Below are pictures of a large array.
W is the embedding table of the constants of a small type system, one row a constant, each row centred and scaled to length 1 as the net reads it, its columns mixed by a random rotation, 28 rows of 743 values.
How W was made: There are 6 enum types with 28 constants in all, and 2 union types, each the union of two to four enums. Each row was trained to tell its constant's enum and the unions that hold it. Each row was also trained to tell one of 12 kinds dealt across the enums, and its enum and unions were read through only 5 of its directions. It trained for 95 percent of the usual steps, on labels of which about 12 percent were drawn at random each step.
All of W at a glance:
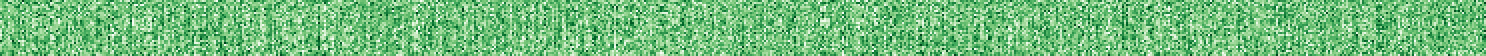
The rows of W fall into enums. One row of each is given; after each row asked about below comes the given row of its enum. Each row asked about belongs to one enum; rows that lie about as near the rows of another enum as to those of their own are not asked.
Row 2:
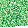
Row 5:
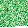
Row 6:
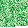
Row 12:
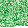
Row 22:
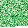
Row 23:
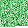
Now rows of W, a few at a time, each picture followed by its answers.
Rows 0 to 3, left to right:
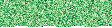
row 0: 5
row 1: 6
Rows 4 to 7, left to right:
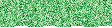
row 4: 12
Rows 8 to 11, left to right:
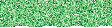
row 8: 23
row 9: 12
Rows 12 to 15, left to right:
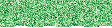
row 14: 2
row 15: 22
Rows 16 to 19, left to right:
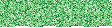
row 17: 22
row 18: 23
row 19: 23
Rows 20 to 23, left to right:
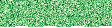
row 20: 6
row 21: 23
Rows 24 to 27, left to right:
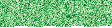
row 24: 12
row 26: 6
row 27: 6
